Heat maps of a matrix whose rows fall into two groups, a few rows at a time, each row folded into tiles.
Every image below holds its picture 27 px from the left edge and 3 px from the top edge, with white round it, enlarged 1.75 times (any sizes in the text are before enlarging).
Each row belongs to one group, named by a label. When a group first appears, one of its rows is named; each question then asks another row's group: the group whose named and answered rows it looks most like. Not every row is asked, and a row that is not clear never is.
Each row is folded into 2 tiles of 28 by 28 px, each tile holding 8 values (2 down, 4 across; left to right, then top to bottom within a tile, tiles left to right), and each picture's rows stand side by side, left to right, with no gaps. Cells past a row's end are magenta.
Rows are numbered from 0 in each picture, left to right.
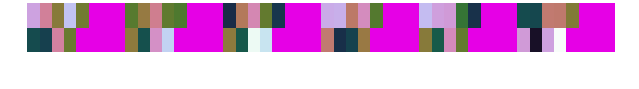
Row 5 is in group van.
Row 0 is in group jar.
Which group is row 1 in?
van
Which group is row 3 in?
jar
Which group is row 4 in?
jar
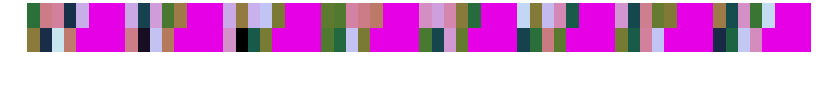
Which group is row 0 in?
van
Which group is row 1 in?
van
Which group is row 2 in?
jar
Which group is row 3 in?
van
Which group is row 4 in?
jar
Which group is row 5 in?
jar
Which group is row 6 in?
van
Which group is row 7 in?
van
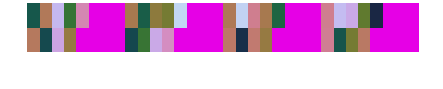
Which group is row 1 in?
van
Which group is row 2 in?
jar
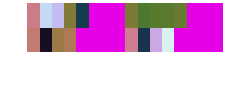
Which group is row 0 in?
jar
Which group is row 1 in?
van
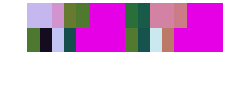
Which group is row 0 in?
jar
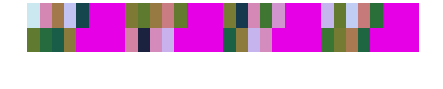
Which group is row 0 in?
jar
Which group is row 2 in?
van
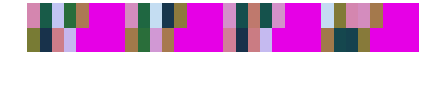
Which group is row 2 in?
van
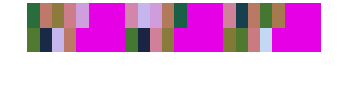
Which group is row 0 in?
van
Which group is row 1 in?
jar
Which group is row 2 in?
van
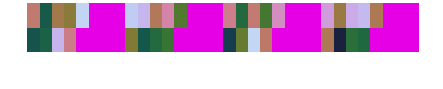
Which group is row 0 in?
van
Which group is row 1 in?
jar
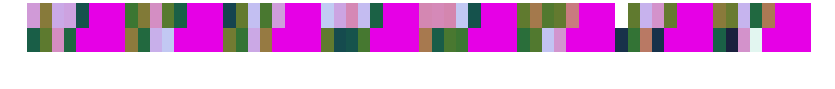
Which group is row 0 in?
jar
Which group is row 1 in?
van
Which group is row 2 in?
van
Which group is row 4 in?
jar
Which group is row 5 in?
van
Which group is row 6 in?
jar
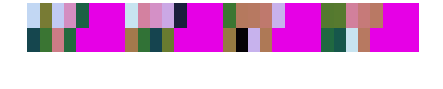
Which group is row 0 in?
jar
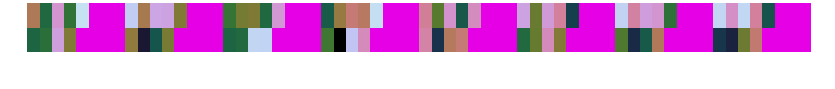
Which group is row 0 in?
van
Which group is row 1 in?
jar
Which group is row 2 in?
van
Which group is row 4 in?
van
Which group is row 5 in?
jar
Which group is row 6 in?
jar
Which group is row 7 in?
jar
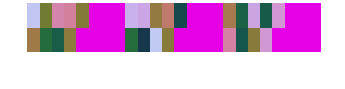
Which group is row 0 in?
jar
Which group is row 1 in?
jar
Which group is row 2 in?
van
